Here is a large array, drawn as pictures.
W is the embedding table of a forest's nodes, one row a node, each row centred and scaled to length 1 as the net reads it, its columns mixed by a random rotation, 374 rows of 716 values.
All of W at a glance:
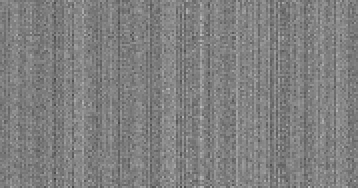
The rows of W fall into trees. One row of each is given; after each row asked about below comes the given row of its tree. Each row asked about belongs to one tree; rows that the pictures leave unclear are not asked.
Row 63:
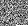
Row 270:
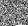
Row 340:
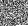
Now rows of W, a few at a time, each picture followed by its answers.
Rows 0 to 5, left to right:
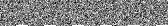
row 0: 340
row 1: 63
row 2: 340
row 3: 340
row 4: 63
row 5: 63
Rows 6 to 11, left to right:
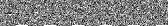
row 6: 270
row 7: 63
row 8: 270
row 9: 270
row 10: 270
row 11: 63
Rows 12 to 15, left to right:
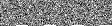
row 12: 63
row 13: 270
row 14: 270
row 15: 63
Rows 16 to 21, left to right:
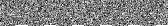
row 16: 270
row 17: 340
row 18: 340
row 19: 63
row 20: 340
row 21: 340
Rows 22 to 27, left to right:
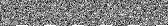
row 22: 63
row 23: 340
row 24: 340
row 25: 340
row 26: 270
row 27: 63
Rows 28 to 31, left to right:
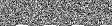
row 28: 270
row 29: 63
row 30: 270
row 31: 270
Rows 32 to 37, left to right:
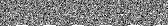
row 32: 63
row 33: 270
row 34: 270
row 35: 63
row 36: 270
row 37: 340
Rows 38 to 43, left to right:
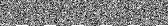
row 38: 63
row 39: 270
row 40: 63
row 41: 340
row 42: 270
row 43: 63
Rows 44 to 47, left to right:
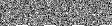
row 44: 63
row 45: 63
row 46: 340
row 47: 270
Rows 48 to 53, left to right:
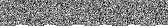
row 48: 270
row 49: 340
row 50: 270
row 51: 270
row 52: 270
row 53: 270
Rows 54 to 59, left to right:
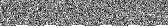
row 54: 63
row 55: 340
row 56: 63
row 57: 270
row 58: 340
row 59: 270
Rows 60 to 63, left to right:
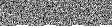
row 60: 270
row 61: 270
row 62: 270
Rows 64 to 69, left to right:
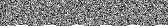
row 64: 63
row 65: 63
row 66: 270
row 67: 63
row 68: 270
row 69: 270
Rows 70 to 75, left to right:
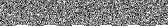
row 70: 270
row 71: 270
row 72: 63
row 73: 63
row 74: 63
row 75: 63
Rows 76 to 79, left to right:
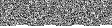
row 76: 63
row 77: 63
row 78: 270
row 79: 63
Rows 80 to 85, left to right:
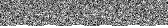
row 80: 63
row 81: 270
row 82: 63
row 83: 270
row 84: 63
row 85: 63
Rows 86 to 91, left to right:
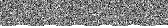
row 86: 340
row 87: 340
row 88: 270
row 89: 270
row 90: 270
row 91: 63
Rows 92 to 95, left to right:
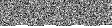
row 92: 63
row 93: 63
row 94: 270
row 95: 340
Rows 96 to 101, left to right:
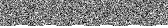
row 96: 270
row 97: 63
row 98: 270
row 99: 63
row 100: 270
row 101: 340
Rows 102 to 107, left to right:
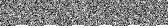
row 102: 270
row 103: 270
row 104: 340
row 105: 270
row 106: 270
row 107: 63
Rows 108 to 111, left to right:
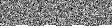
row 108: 63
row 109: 340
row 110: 63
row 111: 270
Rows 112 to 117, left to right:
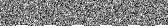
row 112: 340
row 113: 63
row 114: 270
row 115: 63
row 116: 63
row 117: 270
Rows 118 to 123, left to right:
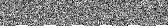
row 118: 270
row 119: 63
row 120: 63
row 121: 270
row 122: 340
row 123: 63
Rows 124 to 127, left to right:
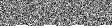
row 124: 63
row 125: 63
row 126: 270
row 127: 270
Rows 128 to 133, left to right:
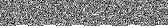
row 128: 340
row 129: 63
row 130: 63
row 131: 270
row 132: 270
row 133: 270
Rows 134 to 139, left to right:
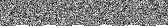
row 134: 63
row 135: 270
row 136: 63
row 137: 270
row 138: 340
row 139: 63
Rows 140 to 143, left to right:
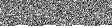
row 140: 270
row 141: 270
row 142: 63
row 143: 340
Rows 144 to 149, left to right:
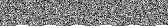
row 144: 270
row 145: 270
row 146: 270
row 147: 63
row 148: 270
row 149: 63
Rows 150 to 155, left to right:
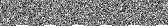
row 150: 63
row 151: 340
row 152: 270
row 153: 270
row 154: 340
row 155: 340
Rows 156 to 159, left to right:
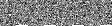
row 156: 270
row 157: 63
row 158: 63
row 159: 63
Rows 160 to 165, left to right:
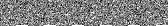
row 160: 63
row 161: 270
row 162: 270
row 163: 63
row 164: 270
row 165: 63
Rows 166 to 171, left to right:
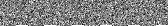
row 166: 270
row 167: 63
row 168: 270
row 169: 340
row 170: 63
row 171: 270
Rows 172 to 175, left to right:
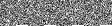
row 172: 63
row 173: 270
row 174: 340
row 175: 63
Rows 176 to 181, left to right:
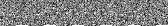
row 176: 270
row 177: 270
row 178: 340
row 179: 340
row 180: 270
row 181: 270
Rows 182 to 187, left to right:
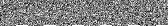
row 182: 63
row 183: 270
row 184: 340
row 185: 270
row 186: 63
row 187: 340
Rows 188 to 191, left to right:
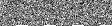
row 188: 270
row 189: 270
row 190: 63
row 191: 270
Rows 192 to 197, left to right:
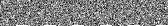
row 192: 63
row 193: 340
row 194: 270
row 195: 340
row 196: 63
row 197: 270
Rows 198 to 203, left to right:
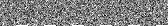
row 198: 270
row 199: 63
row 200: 63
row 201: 63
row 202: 270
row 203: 340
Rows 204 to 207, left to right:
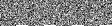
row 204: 340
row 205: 63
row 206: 270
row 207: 63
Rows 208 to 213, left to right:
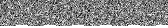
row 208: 63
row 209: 270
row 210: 63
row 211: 63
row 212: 340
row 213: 270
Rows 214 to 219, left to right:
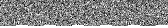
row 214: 270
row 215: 270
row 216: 340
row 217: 63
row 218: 270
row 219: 270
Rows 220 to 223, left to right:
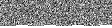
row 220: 270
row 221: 63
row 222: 340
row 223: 63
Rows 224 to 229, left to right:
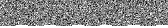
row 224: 270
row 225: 63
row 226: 340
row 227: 270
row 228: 63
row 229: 340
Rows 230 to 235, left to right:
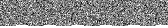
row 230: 63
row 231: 270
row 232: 270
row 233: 270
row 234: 340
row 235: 270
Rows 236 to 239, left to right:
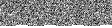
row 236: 270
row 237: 63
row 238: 63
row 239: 340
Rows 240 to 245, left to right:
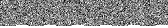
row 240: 63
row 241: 270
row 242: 270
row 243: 63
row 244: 340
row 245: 270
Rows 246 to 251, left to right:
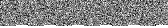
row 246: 63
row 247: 63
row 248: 340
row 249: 63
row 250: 63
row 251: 340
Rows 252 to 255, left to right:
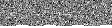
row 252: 340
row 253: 270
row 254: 270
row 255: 63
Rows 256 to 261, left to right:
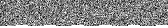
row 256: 63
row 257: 63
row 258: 63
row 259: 270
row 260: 340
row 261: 63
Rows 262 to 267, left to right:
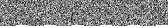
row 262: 270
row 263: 340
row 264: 270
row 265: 270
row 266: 270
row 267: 63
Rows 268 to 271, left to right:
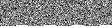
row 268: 63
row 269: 63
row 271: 63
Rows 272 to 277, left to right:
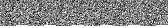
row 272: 340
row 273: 340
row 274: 63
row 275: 340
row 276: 340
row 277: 270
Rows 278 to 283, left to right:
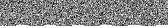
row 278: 340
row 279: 270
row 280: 63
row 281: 270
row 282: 270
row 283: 340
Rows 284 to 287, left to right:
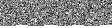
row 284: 270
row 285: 63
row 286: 340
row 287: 63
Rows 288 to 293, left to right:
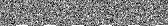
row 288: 340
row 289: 270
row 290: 63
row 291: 270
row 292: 63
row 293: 63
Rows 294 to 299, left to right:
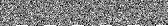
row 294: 63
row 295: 270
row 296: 270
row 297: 63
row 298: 63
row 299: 340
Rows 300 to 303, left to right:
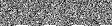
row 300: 340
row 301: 340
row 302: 270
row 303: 340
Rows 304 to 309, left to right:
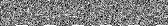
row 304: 63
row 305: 270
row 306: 270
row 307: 63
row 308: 63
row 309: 270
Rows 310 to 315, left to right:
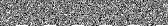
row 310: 63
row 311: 270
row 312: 270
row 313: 270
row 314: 270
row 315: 340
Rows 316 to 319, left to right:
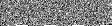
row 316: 63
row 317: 63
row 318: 340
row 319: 340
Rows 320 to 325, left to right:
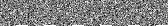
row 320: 340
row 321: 63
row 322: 340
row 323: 63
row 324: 63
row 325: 340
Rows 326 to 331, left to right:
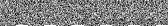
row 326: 270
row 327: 340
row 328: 270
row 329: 340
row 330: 340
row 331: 340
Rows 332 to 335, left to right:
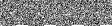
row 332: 340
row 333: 340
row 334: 270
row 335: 340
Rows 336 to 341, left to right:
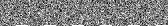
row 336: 63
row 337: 340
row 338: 63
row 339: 270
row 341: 63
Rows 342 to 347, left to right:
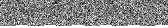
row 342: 270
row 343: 63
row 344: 63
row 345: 63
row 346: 63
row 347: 270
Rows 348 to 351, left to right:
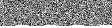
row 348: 270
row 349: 270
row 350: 340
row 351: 63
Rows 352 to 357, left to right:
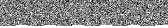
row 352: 270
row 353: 270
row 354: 340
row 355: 270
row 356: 270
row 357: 63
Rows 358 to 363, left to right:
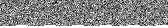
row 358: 270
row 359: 63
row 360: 63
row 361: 63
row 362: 63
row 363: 63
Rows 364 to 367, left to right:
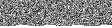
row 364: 270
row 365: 340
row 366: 63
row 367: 270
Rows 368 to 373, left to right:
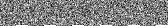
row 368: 340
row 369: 63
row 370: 63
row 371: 63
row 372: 270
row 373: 270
